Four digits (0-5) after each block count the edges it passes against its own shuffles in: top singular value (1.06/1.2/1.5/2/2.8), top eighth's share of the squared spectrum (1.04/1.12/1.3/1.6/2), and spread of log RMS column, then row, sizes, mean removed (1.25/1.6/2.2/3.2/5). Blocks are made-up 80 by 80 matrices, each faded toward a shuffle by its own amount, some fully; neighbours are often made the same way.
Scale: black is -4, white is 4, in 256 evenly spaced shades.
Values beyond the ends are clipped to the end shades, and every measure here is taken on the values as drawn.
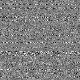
1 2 0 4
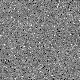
0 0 0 0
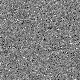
0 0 0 0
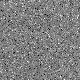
0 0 0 0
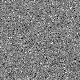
0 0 0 1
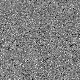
0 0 0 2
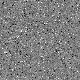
0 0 0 0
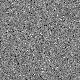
0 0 0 0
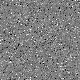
0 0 0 0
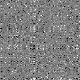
4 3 2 2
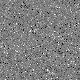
0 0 0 0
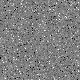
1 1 0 0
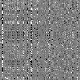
5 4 3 2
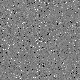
2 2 1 0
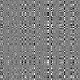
5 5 4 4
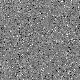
0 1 1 0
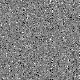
1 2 2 0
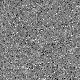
2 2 0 0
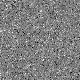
2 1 0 0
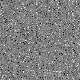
3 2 0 0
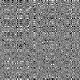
5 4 3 3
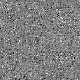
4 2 1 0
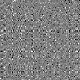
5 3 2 2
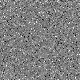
3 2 0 0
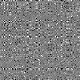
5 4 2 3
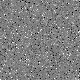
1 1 0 0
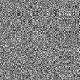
4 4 2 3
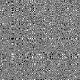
4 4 2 3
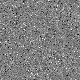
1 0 0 0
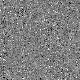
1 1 2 0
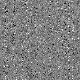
1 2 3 0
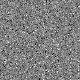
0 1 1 0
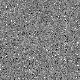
1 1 2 0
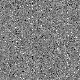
1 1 2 0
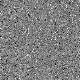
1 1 2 0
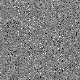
1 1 3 0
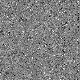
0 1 2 0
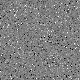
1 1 0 1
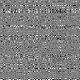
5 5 2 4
